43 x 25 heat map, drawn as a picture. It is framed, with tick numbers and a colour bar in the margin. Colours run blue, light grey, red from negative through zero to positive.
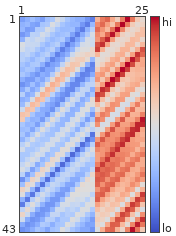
A vertical seam about 60% of the way across splits the table, and the right part is higher. Overall the values sit about 50% of the way up the scale. Streaks slant up to the right.
